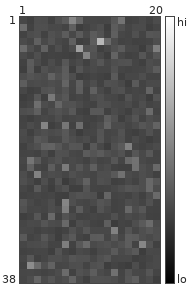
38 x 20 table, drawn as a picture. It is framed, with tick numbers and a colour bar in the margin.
The values are skewed, with a long tail toward high values. The halves do not mirror each other. The grain is fine, like static. No regular stripes run through it. On average the colour sits 30% of the way up the scale.
